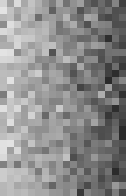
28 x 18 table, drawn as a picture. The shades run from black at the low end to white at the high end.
No regular stripes run through it. Values rise toward the left. The grain is fine, like static.
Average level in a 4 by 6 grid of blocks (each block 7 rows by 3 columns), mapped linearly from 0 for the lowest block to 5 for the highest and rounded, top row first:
543220 | 543210 | 543210 | 543210
